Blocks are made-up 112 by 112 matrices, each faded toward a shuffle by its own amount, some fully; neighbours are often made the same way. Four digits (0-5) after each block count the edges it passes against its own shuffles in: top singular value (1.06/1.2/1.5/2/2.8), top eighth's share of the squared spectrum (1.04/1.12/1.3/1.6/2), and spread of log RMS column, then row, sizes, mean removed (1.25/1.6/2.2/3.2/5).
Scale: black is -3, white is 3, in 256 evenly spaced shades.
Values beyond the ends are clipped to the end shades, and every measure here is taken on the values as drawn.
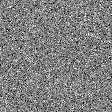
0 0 0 0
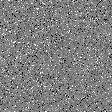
0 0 0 0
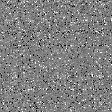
4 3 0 2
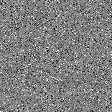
1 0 0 0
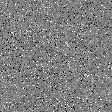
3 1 0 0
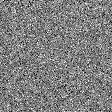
0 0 0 0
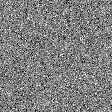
0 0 0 0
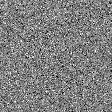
0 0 0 0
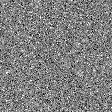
0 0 0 0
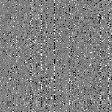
4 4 3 1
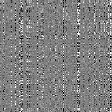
5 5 4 3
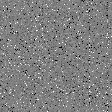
2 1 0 0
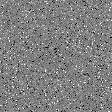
1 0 0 0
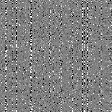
4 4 4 1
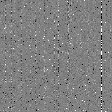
4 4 2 0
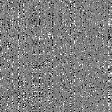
4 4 3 1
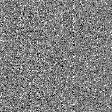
1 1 3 0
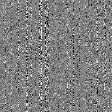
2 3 4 0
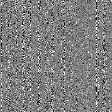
2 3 4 0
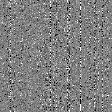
2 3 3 0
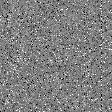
1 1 1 0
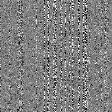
2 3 4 0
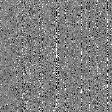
2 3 4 0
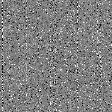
2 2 3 0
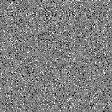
4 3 2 2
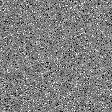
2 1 0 0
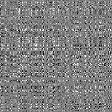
5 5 4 4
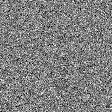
1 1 0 0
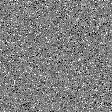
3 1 0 0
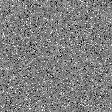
3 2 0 1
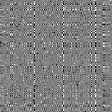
5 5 4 3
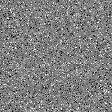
3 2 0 0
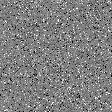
3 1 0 0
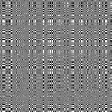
5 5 5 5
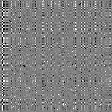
5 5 4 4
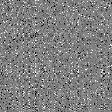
4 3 2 2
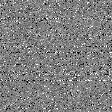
2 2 0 3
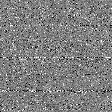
2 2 0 3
